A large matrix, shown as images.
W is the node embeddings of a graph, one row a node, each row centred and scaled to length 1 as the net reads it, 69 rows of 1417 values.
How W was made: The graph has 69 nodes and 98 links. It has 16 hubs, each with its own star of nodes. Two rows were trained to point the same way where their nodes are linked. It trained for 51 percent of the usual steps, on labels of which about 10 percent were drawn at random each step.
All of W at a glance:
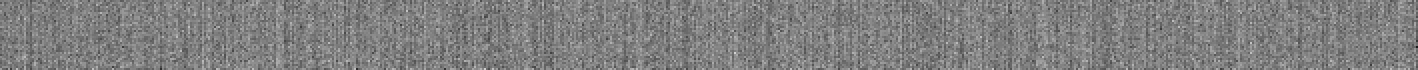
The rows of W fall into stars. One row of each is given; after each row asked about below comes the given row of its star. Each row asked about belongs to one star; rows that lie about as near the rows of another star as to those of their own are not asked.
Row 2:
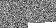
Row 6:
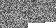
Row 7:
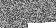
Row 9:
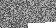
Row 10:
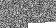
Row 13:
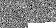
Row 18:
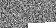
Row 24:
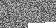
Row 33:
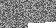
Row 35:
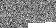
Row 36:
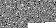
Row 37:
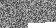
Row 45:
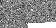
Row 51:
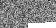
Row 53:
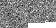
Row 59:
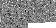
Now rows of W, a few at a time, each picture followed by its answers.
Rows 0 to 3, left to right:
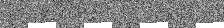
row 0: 7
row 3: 45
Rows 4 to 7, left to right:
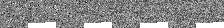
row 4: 53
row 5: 6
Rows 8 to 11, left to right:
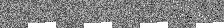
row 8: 13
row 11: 53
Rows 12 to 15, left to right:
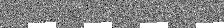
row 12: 33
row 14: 53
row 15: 24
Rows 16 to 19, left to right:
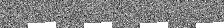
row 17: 10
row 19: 2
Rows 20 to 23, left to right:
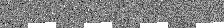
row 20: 36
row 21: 45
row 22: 18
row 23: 35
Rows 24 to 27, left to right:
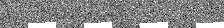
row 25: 13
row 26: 9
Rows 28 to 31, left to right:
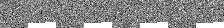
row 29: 36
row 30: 9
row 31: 9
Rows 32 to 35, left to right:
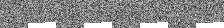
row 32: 35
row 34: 33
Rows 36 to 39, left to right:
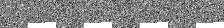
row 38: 37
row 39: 6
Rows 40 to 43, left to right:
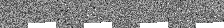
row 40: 6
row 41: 53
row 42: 35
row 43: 59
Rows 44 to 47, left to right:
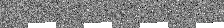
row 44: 18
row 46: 45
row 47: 45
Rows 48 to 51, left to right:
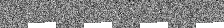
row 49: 51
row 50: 7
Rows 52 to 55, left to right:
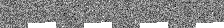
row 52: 59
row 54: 36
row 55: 37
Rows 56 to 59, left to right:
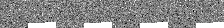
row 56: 9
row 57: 33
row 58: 59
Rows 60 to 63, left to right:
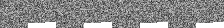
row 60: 51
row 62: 10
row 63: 2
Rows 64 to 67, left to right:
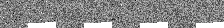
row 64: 33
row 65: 13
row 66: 24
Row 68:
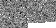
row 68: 6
